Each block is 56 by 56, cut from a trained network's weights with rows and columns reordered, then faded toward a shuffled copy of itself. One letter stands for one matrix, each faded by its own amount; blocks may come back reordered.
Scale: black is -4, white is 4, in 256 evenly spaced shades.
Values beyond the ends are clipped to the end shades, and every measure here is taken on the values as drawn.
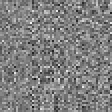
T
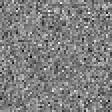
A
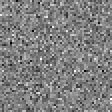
A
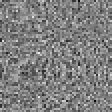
T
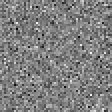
A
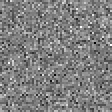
A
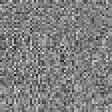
T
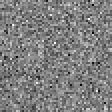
A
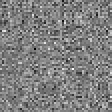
T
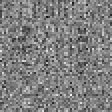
T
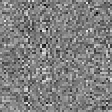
T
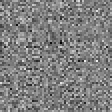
T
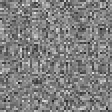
T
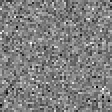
A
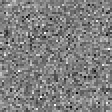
A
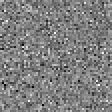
A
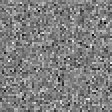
A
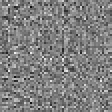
T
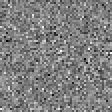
A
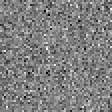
A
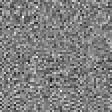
T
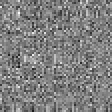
T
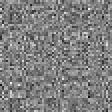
T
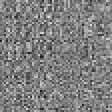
T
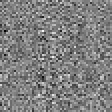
T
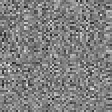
T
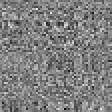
T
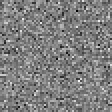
A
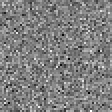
A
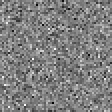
A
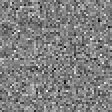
A
